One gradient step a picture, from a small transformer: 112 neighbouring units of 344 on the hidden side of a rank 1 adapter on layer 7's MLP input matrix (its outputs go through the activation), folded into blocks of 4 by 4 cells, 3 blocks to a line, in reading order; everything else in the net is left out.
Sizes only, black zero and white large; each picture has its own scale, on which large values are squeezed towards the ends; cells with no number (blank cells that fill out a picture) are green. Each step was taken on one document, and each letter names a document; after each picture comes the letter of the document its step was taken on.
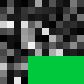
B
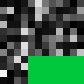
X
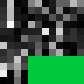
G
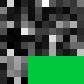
B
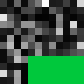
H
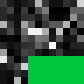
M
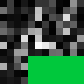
X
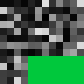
H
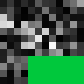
B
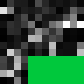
M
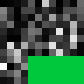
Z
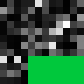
M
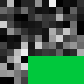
X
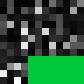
B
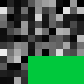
X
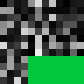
G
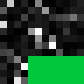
Z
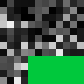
B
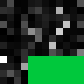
M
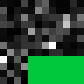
M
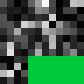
H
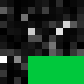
M
